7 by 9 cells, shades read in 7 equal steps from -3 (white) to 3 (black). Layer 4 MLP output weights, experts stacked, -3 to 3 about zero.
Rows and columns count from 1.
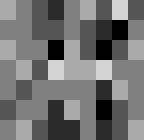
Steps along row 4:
down up down up same down up same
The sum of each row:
1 8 5 -6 2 6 6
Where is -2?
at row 1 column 8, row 4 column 4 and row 4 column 7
